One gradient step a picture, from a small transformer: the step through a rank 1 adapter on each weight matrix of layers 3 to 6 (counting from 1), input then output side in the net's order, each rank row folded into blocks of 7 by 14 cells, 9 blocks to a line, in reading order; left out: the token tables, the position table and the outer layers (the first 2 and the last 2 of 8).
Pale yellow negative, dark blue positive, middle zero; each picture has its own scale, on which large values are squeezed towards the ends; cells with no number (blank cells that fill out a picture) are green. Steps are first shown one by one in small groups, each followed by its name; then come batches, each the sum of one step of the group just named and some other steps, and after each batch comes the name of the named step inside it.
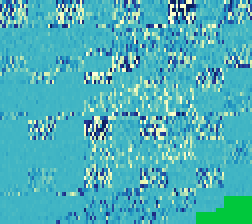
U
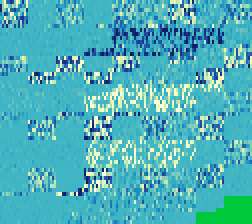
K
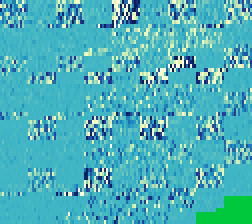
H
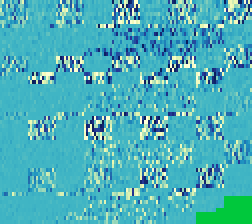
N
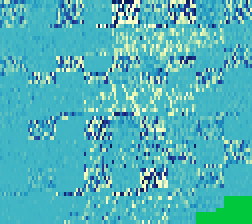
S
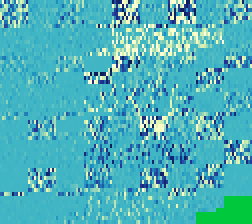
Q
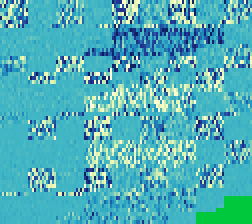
K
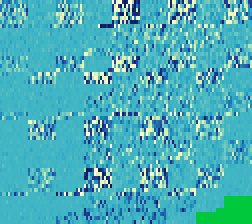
U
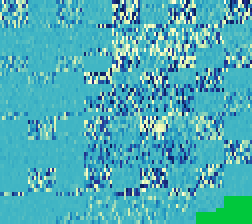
Q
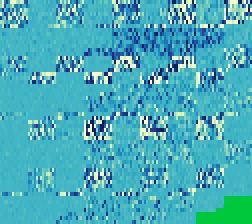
N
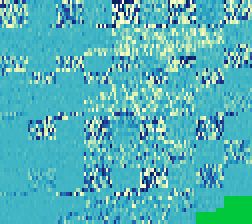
S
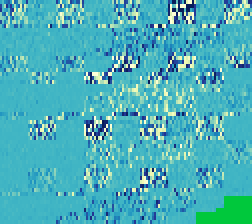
U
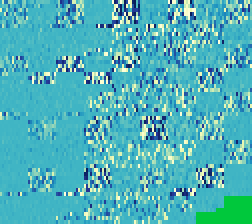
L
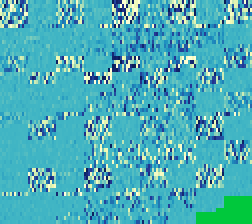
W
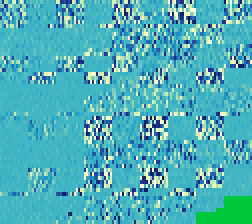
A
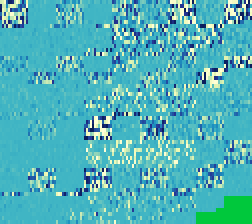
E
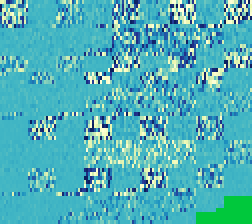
E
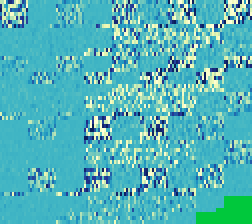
E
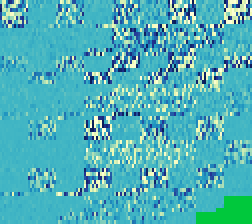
E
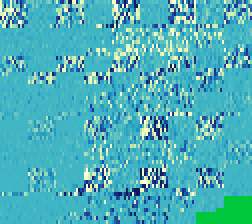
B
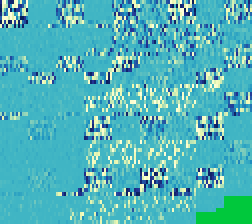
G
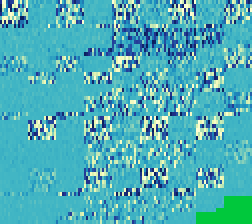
G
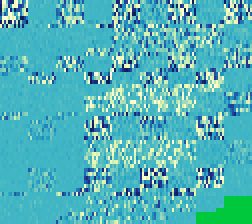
G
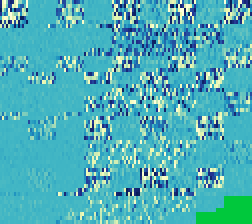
G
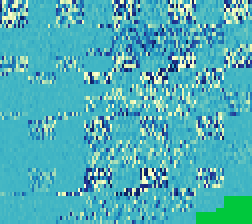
G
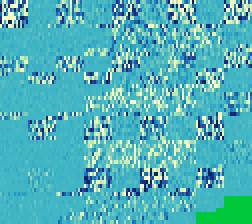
G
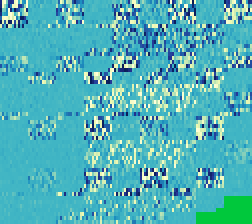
G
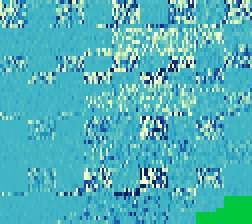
B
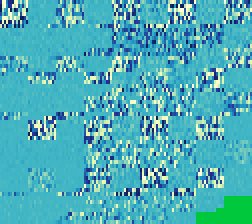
G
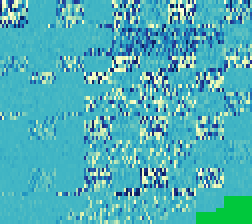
G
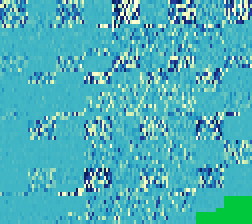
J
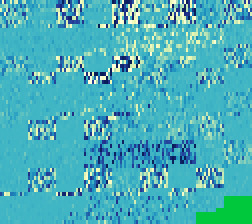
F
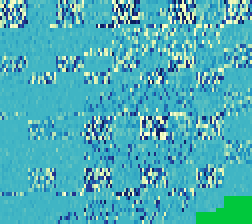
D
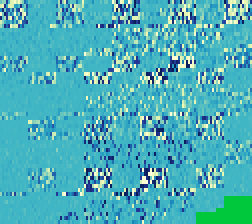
D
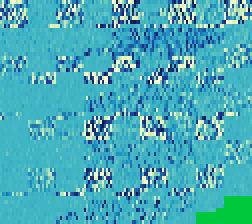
D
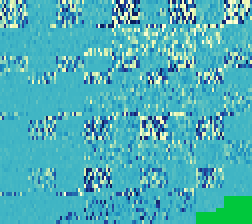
D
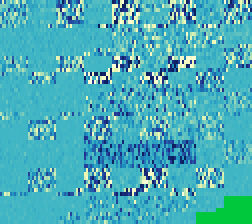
F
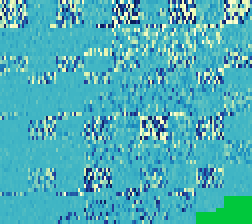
D
